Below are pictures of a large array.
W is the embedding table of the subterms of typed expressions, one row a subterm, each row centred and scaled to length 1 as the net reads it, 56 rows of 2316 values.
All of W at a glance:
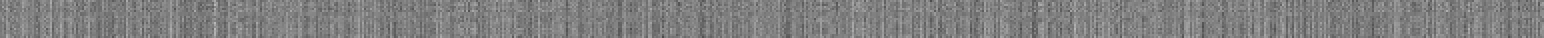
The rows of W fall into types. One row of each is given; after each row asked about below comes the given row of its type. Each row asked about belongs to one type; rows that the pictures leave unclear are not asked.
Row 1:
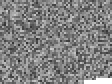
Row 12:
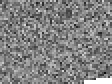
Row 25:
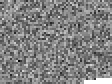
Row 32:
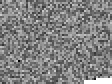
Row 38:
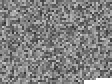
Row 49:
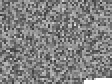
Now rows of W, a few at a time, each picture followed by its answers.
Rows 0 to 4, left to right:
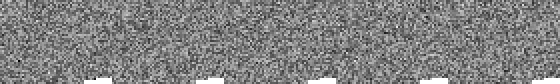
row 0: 32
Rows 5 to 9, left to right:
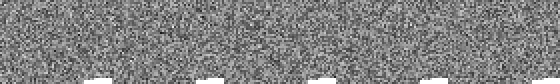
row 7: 1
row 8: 49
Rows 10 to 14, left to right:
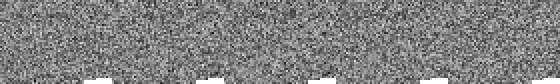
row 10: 25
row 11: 32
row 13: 12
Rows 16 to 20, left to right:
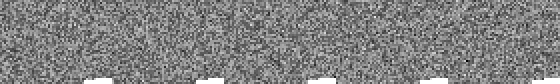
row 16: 49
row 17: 49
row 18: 1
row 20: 25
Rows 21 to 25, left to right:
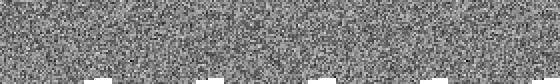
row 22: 25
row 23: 1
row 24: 38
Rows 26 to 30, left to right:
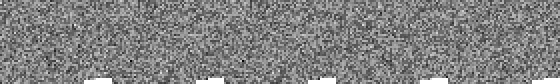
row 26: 38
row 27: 32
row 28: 32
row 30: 38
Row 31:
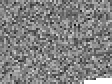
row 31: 12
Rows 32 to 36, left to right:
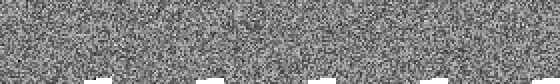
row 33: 49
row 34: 1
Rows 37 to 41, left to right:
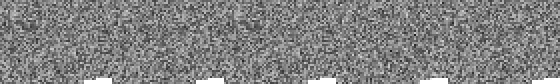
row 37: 1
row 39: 1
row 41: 38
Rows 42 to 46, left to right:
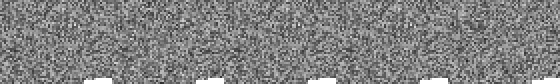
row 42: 49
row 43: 49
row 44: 49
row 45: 49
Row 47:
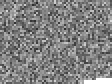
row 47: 1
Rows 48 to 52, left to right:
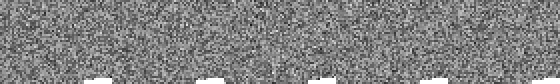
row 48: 1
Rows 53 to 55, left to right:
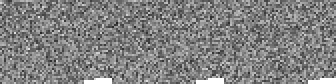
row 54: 12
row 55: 38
